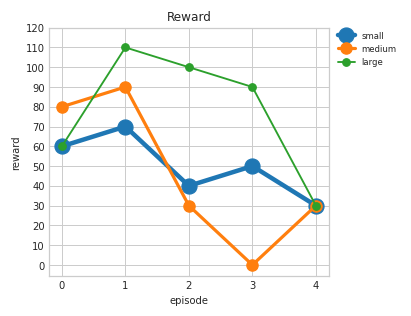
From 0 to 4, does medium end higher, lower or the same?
lower
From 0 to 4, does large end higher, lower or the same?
lower
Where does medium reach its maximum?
1
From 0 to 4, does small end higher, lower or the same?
lower
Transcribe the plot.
Title: Reward
x-axis: episode, ticks 0 1 2 3 4
y-axis: reward, ticks 0 10 20 30 40 50 60 70 80 90 100 110 120
Legend: small, medium, large
Values:
small: 60 70 40 50 30
medium: 80 90 30 0 30
large: 60 110 100 90 30
